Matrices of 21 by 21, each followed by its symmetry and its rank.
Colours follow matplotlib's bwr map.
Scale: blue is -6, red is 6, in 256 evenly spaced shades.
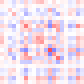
symmetric, rank three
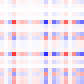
neither, rank one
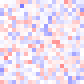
neither, full rank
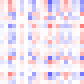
neither, rank two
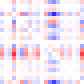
antisymmetric, rank two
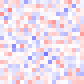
neither, full rank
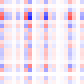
neither, rank one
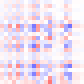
neither, rank two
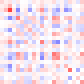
symmetric, rank three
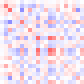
symmetric, rank three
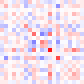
symmetric, rank three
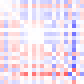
antisymmetric, rank two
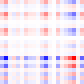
neither, rank one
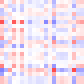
neither, rank two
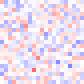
neither, full rank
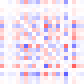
antisymmetric, rank two
